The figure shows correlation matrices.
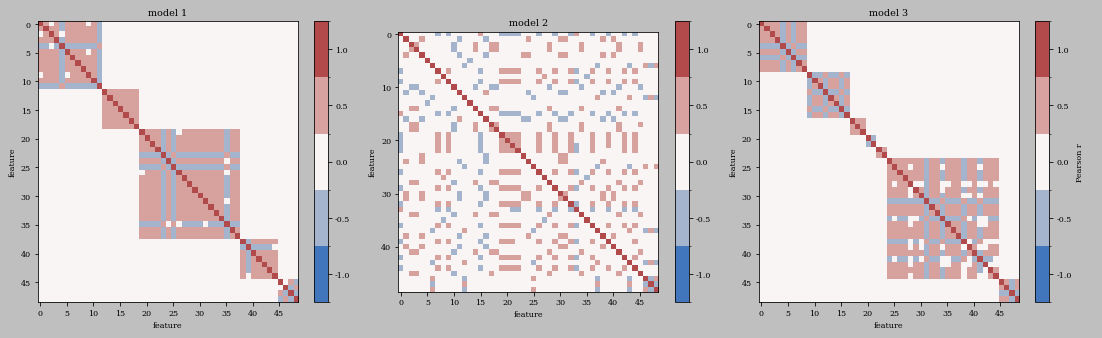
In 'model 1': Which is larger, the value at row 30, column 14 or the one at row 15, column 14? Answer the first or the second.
the second
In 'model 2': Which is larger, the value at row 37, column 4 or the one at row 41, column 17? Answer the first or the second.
the second
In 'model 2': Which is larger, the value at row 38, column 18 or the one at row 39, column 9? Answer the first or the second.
the second
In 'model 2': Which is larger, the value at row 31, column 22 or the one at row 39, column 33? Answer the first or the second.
the first
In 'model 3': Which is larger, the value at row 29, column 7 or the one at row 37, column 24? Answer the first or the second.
the second
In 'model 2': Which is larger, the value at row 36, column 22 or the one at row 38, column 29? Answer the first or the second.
the first
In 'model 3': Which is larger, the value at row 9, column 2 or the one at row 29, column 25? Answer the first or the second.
the second
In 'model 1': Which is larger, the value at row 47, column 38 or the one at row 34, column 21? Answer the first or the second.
the second
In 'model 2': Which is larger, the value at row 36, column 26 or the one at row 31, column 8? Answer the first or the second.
the first
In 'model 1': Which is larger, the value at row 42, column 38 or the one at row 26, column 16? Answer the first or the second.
the first
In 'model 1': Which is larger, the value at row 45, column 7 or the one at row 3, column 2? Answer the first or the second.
the second
